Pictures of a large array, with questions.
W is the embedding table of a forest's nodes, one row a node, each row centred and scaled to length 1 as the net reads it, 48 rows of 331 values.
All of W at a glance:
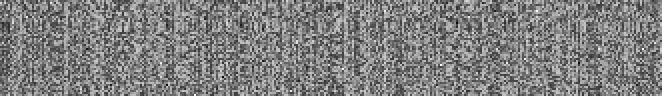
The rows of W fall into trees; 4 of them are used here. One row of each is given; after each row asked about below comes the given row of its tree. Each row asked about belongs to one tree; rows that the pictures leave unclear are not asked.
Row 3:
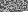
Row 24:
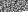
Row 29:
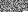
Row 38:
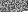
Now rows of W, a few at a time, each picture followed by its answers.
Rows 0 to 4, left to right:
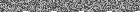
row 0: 29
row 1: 29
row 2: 3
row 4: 3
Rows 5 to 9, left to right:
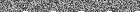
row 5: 29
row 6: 24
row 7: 24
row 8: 29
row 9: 38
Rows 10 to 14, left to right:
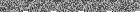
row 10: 38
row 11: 24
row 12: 24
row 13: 24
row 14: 24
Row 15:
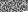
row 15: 24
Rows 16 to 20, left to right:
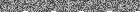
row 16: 29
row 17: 3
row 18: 29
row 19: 24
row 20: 3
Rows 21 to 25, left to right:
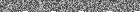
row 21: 3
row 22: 29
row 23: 24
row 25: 24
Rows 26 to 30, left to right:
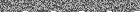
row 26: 29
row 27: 3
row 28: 3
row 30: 24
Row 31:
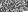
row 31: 38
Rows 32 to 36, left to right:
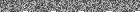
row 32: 3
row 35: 24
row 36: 3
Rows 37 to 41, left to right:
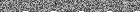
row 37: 24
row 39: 3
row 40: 38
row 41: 29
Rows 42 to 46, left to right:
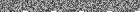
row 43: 3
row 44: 3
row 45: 24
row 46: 3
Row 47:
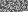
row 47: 3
